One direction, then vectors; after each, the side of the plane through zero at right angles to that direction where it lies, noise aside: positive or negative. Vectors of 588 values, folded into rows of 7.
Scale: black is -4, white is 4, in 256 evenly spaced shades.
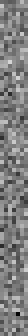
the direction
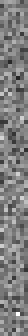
negative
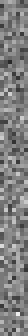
negative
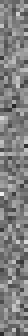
positive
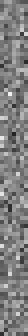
negative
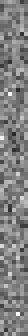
negative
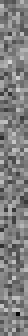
positive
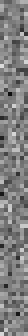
positive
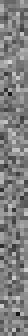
positive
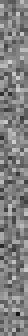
positive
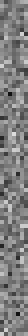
positive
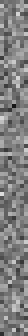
positive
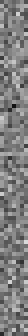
positive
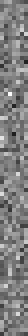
negative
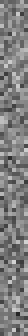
positive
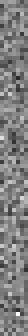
negative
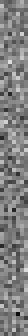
positive
